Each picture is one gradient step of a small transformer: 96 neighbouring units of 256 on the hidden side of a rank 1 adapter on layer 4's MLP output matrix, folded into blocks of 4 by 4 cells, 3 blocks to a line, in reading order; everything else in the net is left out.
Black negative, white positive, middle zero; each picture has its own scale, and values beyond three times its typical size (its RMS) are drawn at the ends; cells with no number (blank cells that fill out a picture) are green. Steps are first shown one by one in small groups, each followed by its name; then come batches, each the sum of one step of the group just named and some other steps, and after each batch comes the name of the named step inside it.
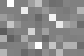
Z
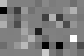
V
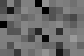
V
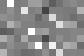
Z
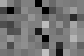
V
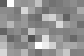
Z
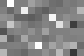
Z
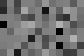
V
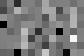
V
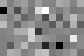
V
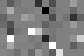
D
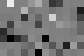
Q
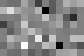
D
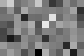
Q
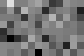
Q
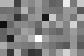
Q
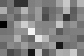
D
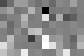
D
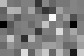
D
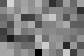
Q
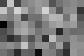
Q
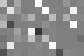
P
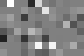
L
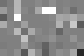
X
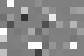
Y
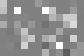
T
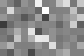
P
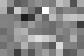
T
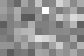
T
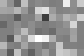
T
